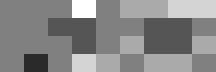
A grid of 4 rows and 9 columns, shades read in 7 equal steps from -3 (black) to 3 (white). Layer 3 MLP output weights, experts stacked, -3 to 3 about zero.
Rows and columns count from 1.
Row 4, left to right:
0 -2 0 2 1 0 1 1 0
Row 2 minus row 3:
0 0 -1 0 0 -1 0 0 -1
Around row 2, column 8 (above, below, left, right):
2 -1 -1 0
